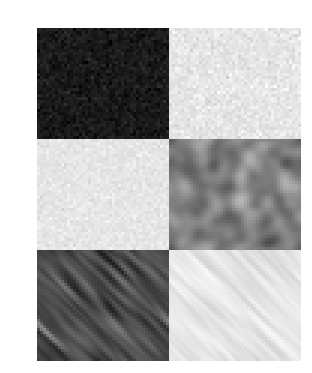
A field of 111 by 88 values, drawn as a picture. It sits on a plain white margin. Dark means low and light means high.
The table splits into 3 rows of 2 panels. Panel 1,1: very low, fine-grained, faint in contrast. Panel 1,2: very high, fine-grained, faint in contrast. Panel 2,1: very high, fine-grained, faint in contrast. Panel 2,2: middling, blotchy. Panel 3,1: low, slanting down to the right. Panel 3,2: very high, slanting down to the right, faint in contrast.
